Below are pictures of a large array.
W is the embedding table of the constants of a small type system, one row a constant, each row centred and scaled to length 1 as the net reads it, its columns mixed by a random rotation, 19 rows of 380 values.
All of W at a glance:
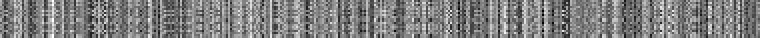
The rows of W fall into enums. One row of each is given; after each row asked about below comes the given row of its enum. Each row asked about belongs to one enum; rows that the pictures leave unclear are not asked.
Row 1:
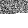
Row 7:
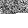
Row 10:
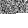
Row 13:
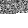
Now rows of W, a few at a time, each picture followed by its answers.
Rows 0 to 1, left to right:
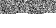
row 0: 10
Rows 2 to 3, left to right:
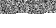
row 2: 10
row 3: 13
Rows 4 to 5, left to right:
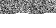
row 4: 1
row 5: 7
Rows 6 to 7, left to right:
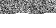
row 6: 1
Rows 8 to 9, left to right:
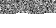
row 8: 13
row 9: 10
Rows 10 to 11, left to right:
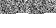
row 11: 7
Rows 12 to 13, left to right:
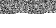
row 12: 1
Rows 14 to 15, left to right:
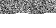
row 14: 1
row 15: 7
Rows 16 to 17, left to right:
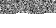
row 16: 13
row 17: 10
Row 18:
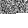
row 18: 10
